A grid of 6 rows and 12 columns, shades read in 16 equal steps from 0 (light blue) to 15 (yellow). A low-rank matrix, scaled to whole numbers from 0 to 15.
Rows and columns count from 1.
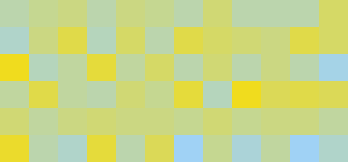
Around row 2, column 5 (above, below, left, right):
8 6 4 5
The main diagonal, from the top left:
5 8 6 5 8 11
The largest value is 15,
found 2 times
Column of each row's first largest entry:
12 3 1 9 1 1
